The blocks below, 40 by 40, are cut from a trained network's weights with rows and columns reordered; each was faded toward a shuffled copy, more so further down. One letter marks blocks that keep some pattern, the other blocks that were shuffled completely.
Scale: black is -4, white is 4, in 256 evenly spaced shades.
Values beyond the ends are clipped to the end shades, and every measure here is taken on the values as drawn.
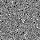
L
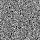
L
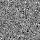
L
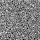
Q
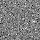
L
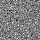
L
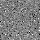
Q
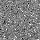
L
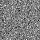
Q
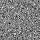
L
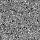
L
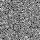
L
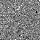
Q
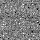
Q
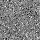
L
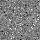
L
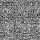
Q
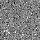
Q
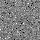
L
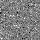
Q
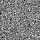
L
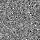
L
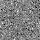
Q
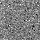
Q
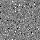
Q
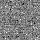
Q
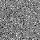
Q
